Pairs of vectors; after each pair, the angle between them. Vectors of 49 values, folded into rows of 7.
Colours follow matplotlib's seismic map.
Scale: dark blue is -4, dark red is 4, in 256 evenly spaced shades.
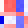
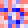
orthogonal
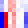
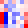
nearly opposite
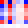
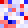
partly aligned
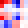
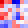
nearly parallel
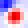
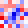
partly opposed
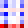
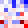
orthogonal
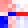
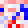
orthogonal
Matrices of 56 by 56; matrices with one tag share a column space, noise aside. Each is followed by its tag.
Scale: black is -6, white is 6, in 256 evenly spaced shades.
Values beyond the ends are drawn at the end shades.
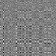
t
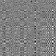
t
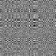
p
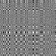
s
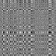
s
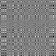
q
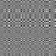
p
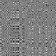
t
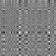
s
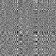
s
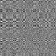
p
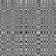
s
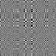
p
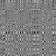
s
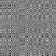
q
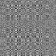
q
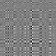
t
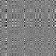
p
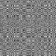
q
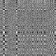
s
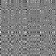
s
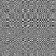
p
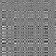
t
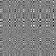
p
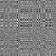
p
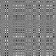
q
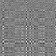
t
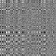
s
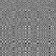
t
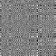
q
